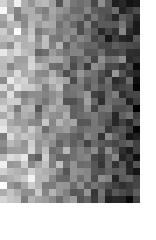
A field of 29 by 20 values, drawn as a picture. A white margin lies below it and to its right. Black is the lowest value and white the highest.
Values rise toward the left. No regular stripes run through it. No row or column stands out.
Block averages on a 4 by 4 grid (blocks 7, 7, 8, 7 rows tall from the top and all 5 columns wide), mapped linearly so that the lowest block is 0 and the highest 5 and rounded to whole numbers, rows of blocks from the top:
5 3 2 0 | 5 3 2 0 | 5 3 2 0 | 5 3 2 0
